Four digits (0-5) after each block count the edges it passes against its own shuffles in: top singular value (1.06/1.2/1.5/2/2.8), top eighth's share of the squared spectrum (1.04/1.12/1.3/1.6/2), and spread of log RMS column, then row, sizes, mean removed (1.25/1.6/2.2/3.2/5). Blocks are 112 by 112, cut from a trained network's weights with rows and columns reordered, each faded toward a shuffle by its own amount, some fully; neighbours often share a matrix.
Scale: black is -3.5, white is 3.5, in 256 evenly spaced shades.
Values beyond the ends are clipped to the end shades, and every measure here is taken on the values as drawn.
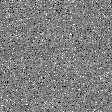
0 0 0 0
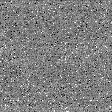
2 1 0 0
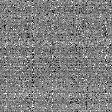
3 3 3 1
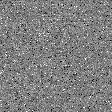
1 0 0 0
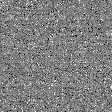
1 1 0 0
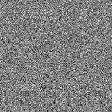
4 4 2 1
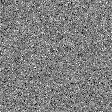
0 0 0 0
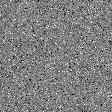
0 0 0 0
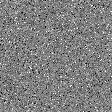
0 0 0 0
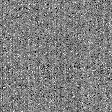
3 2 0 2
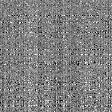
4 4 1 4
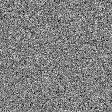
2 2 0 0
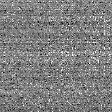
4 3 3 1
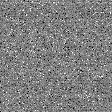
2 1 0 0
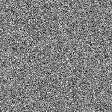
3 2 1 0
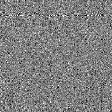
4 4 2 2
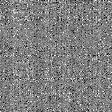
3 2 0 3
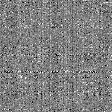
3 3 0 3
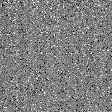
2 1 0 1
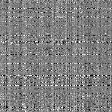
4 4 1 4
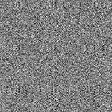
4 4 2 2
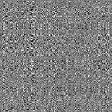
4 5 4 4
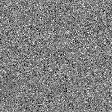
2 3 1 1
